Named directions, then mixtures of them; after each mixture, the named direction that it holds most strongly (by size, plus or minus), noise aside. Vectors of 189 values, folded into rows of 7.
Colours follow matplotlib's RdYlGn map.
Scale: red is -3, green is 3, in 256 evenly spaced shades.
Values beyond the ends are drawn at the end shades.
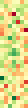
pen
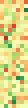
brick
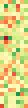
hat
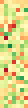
brick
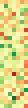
pen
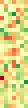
pen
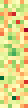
pen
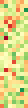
hat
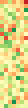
brick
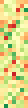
brick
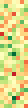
pen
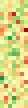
pen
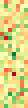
hat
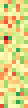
hat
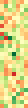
hat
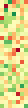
hat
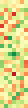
pen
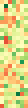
hat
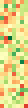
hat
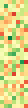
pen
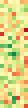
pen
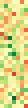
pen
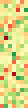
hat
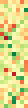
brick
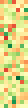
brick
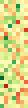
hat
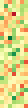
pen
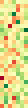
pen
